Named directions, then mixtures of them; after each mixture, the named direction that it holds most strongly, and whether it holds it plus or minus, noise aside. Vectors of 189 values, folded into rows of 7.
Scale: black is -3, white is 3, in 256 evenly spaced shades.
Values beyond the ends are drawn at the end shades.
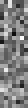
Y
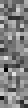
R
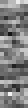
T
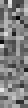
Y, plus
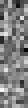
Y, plus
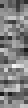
T, minus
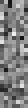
Y, minus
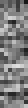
T, minus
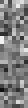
Y, minus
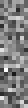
R, minus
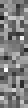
R, minus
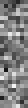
R, plus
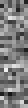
R, minus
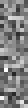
R, minus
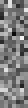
Y, plus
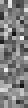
Y, plus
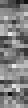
T, minus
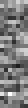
T, plus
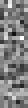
Y, plus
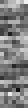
T, plus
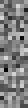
R, plus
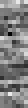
T, plus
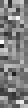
R, minus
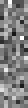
Y, plus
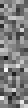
R, minus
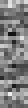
T, plus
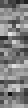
T, minus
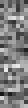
R, minus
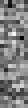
Y, minus
